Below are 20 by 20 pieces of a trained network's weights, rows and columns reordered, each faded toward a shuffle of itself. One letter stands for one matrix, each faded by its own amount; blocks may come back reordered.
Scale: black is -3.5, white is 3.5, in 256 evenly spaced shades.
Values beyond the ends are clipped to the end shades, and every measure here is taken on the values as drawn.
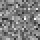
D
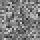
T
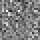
D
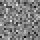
D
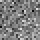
T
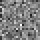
D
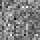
D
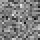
T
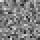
T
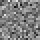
T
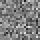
T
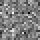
D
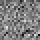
D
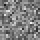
T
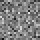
T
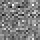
D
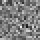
D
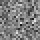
T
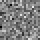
T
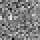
T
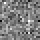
D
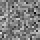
T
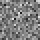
T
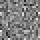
D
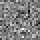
D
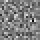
D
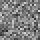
T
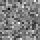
T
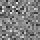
D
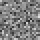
T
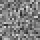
T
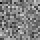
T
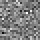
T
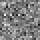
D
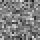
T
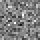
D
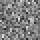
T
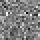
D
